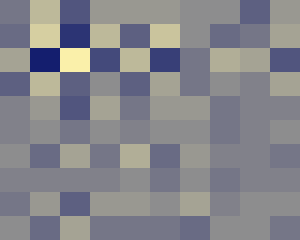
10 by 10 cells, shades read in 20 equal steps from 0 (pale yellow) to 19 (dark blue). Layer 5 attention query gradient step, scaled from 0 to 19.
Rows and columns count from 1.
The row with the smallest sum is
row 9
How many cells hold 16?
1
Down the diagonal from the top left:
11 3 0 9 11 9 8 11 9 11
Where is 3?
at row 2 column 2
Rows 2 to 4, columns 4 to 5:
5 13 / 15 5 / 9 13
